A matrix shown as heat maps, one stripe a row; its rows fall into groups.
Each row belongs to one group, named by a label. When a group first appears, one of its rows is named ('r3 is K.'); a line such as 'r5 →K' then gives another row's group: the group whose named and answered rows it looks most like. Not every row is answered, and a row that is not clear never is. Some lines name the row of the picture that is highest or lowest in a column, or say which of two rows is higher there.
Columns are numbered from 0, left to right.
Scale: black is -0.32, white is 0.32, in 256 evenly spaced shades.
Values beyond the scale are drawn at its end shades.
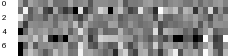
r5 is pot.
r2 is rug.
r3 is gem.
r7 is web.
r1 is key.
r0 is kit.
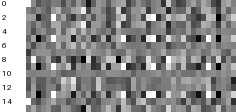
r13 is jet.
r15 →key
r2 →jet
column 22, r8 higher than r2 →No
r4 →gem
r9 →jet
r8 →key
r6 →gem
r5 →jet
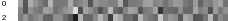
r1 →gem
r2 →key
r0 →kit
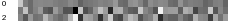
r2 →gem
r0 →rug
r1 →key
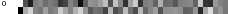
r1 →web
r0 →rug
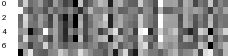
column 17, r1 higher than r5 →No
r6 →jet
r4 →jet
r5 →key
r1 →rug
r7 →web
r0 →key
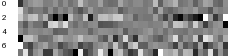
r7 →key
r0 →web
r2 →pot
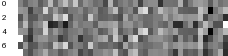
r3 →pot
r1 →jet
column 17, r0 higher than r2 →No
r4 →jet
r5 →rug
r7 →rug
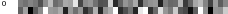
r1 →jet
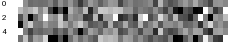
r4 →rug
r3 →web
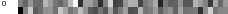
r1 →web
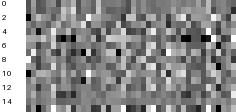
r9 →jet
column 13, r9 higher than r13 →No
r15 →jet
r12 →jet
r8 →rug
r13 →pot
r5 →pot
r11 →key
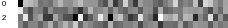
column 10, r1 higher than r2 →Yes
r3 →gem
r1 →rug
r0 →web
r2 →key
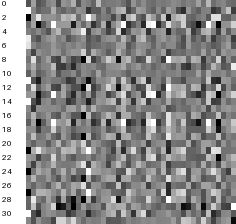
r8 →key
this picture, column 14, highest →0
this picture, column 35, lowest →29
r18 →jet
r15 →gem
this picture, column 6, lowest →29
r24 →web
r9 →pot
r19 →key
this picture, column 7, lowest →29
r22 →jet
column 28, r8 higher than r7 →Yes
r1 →rug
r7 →gem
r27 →web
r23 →gem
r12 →key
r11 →rug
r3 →jet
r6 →rug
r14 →rug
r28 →key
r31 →kit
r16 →key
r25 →key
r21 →web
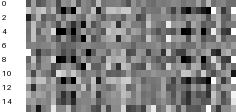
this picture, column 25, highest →15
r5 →key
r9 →key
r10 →kit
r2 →web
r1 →pot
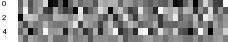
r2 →web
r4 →jet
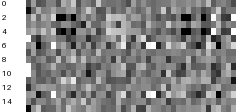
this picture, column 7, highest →11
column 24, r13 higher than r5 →Yes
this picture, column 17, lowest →8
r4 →pot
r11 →kit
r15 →web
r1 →web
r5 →rug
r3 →key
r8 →gem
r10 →rug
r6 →jet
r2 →pot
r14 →gem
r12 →web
